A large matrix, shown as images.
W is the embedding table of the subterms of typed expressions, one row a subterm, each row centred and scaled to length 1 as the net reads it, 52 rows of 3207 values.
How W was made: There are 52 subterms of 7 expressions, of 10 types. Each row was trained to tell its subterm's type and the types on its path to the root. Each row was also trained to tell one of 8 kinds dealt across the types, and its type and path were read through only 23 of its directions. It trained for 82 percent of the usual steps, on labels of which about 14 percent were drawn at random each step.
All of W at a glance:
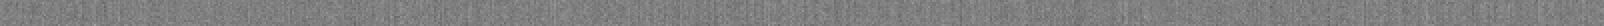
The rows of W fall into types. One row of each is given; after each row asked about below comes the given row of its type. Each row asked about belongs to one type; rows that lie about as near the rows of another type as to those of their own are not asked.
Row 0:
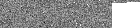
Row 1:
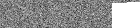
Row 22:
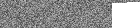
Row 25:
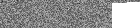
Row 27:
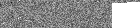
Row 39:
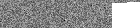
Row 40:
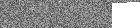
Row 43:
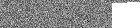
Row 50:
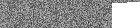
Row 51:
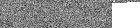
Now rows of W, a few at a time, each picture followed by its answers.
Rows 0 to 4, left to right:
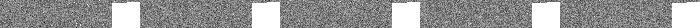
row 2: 40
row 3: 50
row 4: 50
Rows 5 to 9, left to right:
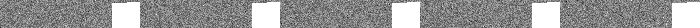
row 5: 39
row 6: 1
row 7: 43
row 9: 43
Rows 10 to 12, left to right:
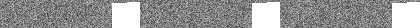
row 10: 39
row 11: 25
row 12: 1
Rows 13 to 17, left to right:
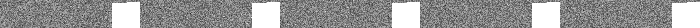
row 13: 40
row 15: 50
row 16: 50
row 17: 22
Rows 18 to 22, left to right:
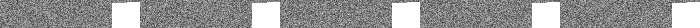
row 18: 50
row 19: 43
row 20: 50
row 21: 25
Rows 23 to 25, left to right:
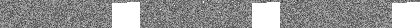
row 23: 39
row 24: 1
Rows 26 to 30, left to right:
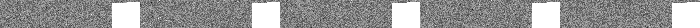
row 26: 22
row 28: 1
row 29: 40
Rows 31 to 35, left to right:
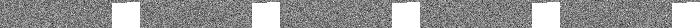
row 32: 39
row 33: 22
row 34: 22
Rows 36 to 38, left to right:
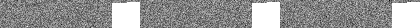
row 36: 1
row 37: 40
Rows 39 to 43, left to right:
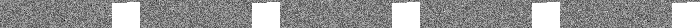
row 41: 43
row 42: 22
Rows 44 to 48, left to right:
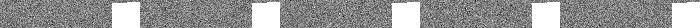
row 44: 27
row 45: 25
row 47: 22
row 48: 25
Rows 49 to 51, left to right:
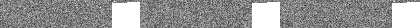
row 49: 27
